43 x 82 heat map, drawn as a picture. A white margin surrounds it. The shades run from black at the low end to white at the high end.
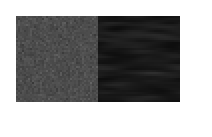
The table splits into one row of 2 panels. Panel 1,1: low, fine-grained, faint in contrast. Panel 1,2: very low, streaked across, faint in contrast.
